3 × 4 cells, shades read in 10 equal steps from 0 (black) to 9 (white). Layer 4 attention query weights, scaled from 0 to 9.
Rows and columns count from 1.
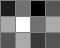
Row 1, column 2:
4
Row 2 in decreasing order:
9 6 6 4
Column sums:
10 19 6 12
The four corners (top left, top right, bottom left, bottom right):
1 3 3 3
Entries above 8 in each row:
0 1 0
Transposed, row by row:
1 6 3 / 4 9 6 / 0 4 2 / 3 6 3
